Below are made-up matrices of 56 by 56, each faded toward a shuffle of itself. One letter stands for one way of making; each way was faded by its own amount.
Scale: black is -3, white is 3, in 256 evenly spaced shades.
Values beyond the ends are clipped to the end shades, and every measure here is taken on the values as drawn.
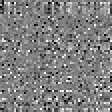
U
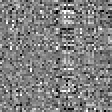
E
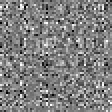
E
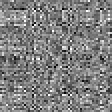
E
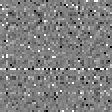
U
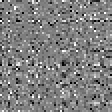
U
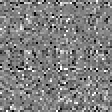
U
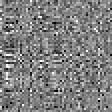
E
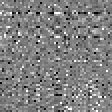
U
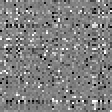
U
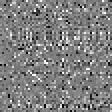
U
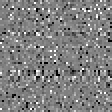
U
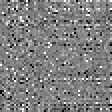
U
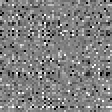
U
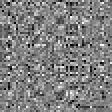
E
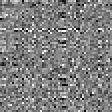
E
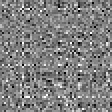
E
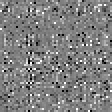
U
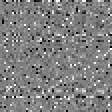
U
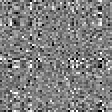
E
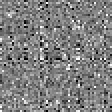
E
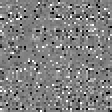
U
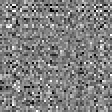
E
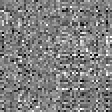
E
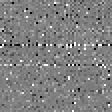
U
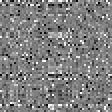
U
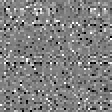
U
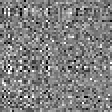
E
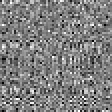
E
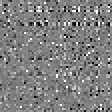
U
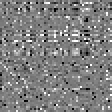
U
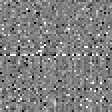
U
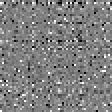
U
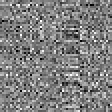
E
